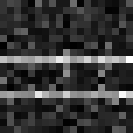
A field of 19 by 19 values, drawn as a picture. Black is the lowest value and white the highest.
Rows 9 and 14 differ from the rows beside them. No overall slope runs across the table. The values are skewed, with a long tail toward high values. On average the colour sits 20% of the way up the scale.
